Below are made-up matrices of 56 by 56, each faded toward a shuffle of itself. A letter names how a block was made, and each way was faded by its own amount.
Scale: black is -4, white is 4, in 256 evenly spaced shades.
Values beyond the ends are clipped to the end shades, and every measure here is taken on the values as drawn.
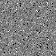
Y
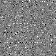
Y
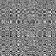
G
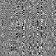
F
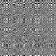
G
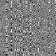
F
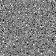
Y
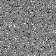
Y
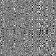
F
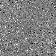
Y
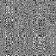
F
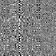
F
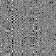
F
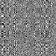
F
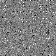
Y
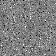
Y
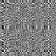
G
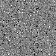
Y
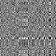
G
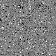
Y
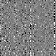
F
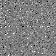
Y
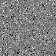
Y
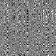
F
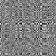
G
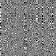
F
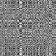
G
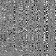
F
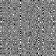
F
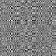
G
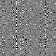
F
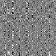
F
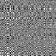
G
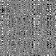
F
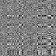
G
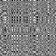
G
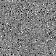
Y
